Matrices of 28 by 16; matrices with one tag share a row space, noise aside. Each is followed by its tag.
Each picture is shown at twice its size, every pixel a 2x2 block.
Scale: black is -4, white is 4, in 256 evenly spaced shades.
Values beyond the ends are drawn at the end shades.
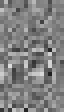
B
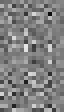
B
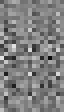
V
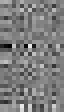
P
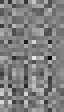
B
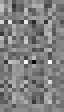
B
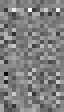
V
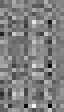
B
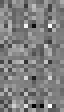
B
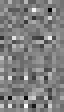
B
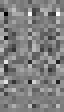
V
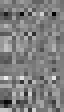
P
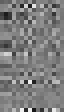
P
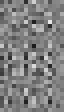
B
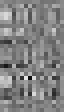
P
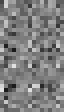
V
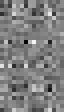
B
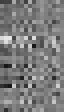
P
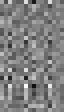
B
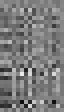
P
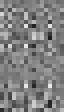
B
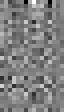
B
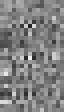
P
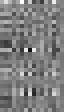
P
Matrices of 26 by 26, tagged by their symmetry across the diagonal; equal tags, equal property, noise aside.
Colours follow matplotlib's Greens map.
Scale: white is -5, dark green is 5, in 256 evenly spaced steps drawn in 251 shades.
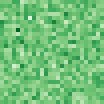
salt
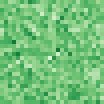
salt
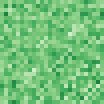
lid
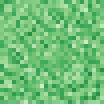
lid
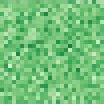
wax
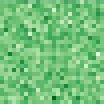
salt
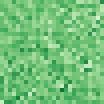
salt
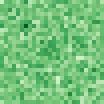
lid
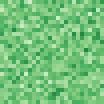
wax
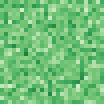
lid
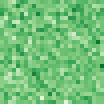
salt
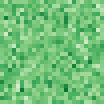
wax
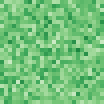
wax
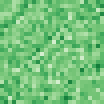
lid
